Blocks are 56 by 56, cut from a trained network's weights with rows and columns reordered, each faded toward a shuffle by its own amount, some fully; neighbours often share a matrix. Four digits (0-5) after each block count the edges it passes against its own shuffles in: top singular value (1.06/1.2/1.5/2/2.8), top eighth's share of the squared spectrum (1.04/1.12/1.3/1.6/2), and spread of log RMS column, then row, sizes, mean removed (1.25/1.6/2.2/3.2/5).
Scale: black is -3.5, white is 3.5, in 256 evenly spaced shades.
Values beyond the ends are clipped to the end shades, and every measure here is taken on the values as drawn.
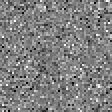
1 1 0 0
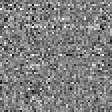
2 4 2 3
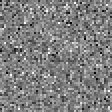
0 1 0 1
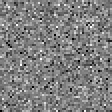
1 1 0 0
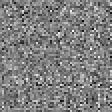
3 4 2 1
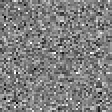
3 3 2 1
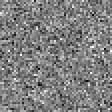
1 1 0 0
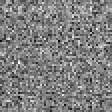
2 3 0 1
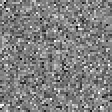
0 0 0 0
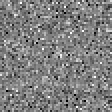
1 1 0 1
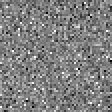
1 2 0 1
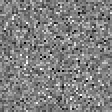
0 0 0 0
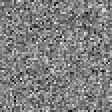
1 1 0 0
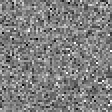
0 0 0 0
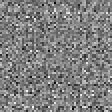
3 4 1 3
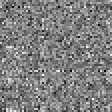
3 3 1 2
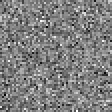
0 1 0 0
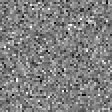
0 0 0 0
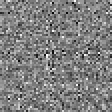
2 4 2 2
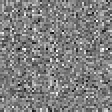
3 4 2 2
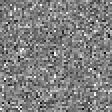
2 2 1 0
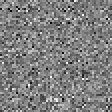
3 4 1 2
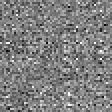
3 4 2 2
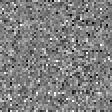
2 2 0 1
